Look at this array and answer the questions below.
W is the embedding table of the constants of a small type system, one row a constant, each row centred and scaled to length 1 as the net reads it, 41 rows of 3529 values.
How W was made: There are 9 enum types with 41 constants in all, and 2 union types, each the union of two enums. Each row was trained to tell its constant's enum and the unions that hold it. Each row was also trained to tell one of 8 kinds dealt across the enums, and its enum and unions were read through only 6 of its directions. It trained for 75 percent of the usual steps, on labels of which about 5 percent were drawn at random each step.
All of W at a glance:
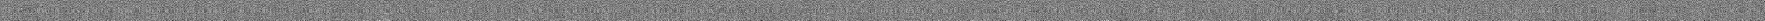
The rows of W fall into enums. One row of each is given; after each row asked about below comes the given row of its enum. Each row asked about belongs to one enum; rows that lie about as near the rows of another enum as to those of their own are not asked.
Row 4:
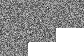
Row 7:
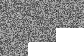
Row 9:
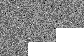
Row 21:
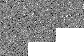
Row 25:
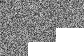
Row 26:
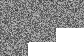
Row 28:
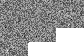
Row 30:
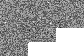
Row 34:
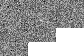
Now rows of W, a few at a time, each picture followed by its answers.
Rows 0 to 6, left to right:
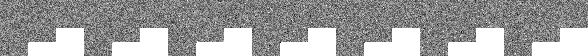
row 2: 26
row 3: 4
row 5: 21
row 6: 9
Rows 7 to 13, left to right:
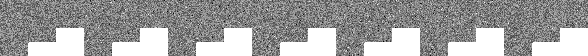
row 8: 21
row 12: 9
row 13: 28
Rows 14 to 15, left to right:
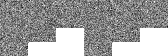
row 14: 34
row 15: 25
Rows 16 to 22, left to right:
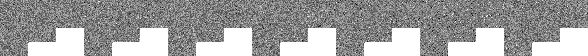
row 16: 28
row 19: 21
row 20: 34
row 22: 34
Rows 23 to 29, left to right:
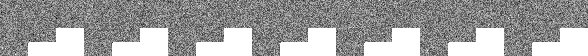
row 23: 34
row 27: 26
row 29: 25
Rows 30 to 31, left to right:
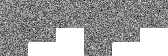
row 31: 26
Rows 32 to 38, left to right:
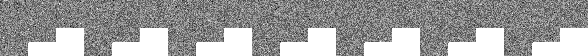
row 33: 21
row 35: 21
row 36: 26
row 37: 34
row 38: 26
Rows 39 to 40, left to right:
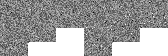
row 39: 28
